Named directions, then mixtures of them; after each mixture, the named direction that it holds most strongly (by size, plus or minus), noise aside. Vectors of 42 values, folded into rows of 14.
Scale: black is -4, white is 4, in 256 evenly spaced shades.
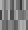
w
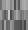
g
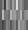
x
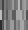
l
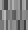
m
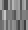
m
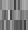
g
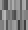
m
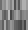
g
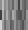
l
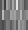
x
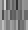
x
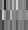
x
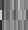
l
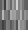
x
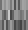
g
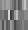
g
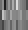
x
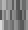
l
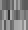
g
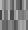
w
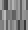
m
